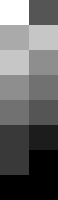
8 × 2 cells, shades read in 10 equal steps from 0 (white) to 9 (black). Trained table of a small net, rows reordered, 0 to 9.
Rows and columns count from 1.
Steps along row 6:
up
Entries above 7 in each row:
0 0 0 0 0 1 1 2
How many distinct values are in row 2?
2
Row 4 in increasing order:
4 5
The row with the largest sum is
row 8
